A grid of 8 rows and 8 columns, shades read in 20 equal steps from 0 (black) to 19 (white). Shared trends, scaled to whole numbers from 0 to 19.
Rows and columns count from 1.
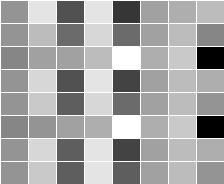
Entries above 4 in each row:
7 8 7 8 8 7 8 8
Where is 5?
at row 4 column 5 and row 7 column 5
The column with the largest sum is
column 4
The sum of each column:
86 116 65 127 75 98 113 72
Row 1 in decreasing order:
17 17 14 13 12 11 6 4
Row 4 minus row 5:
0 1 -1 1 -3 0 0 2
